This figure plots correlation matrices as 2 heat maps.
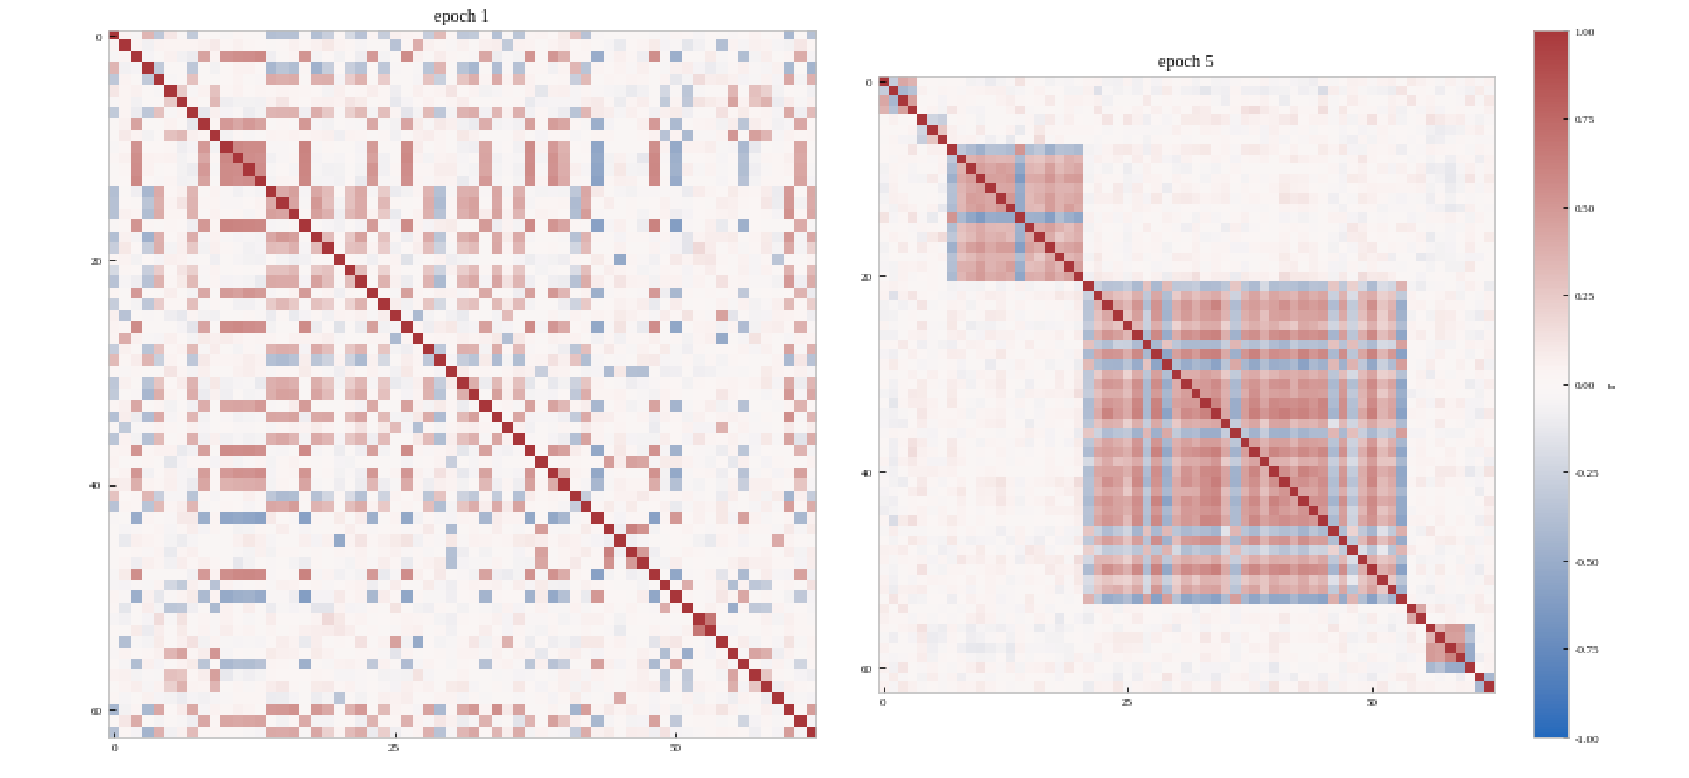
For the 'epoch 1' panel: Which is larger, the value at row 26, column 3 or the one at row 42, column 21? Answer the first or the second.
the second
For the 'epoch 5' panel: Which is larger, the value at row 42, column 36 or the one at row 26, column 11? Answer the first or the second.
the second
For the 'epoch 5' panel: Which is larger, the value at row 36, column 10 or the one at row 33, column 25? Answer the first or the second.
the second
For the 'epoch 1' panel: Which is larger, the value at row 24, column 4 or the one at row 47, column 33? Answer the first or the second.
the first
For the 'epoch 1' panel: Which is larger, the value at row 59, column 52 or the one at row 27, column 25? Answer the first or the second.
the first
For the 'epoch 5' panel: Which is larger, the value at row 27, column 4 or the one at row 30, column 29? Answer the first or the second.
the first
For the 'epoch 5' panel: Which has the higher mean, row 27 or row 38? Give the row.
38
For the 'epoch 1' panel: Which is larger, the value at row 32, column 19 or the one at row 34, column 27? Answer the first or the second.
the first
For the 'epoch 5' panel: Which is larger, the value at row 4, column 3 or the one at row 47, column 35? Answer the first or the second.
the second
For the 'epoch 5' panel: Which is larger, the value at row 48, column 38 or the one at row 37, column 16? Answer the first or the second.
the second
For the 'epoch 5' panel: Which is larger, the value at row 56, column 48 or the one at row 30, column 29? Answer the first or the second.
the first
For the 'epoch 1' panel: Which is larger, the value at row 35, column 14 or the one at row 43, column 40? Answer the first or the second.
the first
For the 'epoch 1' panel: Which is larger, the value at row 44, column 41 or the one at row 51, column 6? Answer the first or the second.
the first
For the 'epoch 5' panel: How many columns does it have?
63
